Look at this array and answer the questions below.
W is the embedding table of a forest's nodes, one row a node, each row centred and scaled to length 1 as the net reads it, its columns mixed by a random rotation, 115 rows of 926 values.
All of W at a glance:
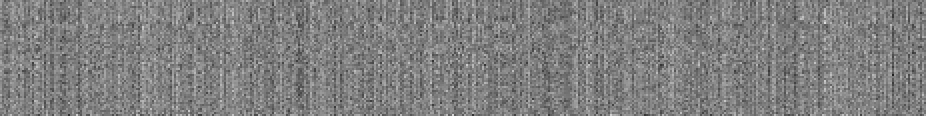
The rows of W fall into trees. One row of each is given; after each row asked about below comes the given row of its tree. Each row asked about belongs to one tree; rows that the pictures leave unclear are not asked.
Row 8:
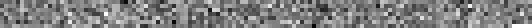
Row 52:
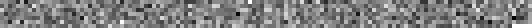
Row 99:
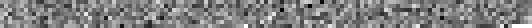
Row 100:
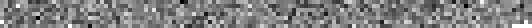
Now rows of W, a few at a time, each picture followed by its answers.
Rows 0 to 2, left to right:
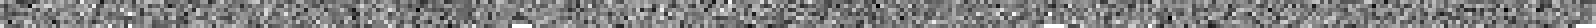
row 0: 52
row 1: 100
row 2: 99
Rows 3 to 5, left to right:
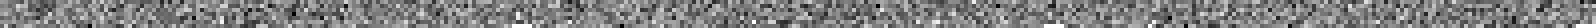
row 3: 100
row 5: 99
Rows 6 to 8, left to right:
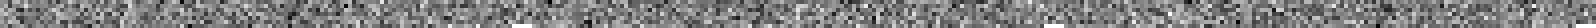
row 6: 100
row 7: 52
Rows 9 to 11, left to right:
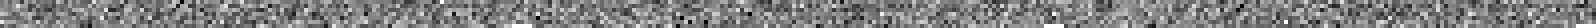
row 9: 100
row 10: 8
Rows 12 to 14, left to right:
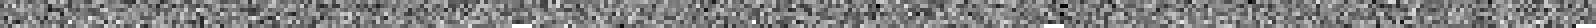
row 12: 8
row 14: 8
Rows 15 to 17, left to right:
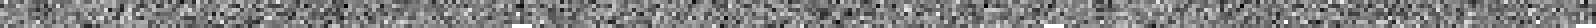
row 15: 100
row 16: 100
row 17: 100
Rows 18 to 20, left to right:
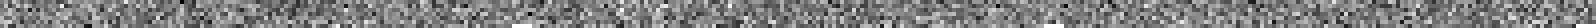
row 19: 100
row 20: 8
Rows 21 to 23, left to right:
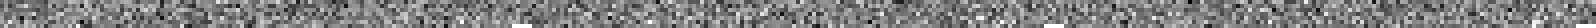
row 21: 100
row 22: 8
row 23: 8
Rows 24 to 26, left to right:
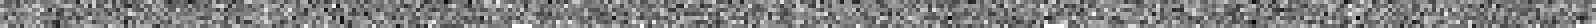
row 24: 52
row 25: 52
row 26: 52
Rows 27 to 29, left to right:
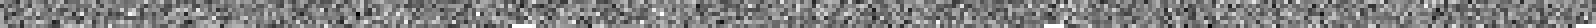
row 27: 52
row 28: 52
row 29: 99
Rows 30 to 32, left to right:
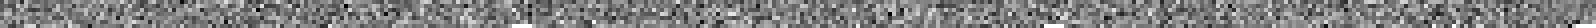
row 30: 100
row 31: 52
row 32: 99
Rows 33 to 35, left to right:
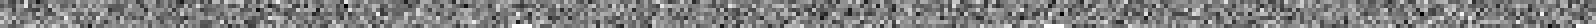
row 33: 100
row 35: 52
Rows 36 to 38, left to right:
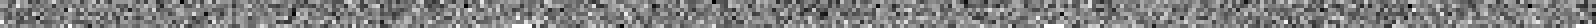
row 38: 100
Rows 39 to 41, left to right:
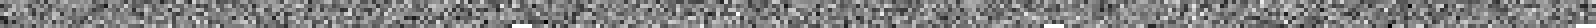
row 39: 8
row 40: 8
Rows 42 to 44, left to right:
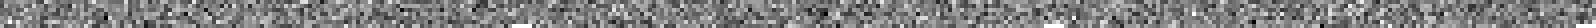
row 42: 99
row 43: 100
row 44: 52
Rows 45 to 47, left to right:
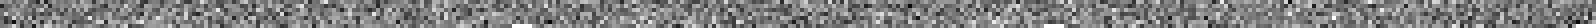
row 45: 8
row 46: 8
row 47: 99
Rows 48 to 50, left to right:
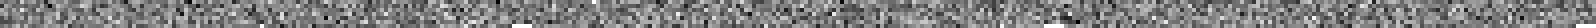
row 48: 8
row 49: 8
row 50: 8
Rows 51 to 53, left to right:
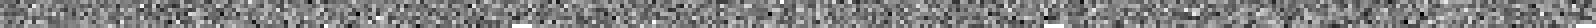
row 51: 52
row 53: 52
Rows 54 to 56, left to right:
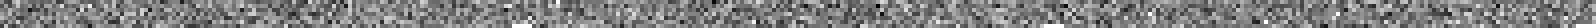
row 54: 100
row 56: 99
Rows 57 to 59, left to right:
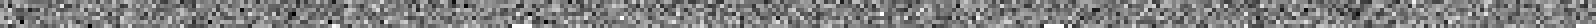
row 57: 100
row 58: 8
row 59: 100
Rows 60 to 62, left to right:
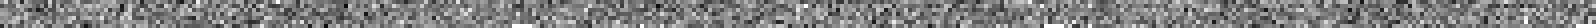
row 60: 100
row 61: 52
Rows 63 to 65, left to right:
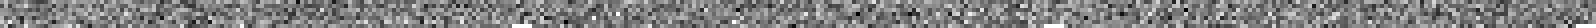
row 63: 100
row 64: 99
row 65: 99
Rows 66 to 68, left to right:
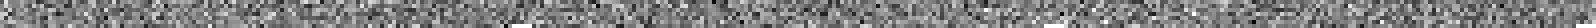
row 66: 99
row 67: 100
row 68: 52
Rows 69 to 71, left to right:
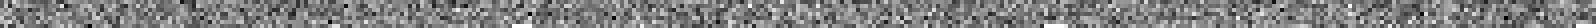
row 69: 100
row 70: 52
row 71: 52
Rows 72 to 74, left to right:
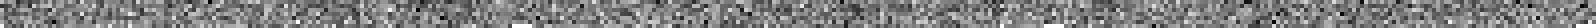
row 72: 52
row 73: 8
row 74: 100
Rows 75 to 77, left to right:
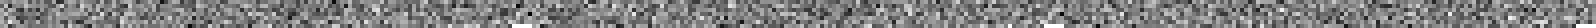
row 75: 100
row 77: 8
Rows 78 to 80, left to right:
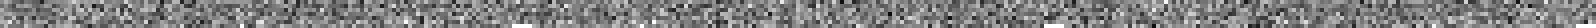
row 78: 100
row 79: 52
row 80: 100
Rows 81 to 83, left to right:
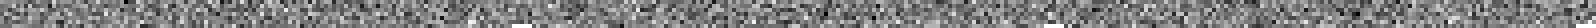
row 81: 8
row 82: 100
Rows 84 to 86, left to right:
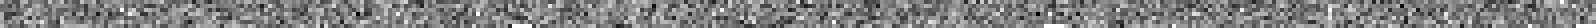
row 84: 52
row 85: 100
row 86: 52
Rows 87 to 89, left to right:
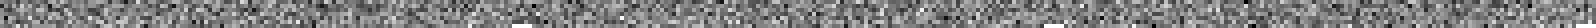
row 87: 8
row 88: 8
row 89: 100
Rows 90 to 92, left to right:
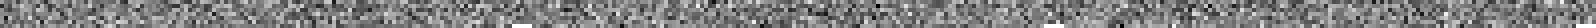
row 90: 8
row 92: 52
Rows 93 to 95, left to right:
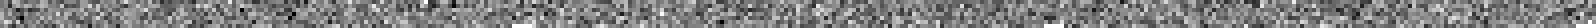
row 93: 100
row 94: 52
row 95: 100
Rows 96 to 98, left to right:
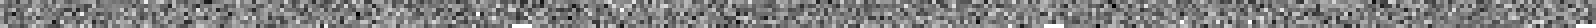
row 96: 52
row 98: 8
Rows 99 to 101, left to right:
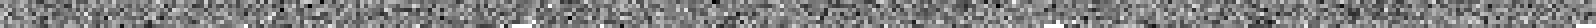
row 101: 100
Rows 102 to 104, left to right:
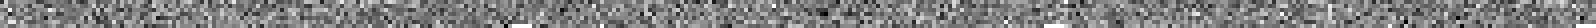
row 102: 99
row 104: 52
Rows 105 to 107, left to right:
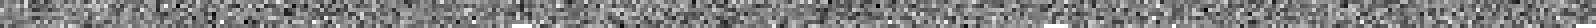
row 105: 100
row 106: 100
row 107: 52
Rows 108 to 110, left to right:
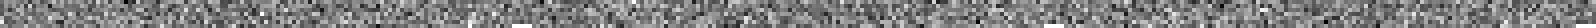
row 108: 8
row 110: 8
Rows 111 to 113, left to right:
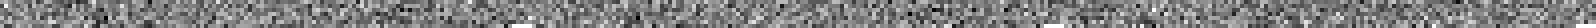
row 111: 99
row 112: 99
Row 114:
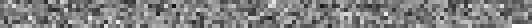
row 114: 8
